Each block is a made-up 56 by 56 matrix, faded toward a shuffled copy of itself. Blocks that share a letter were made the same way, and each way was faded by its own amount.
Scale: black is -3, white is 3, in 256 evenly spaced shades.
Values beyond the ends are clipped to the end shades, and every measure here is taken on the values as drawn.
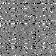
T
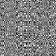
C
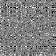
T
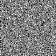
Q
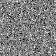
Q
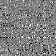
T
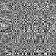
C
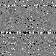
T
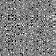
T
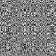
C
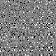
T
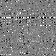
T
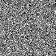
Q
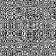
C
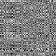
C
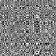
C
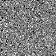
Q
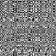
C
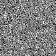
Q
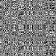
C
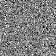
Q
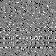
T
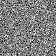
Q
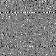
T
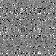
T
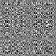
C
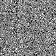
Q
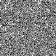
Q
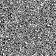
Q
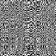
C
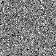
Q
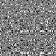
T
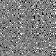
T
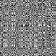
C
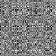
C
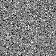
Q
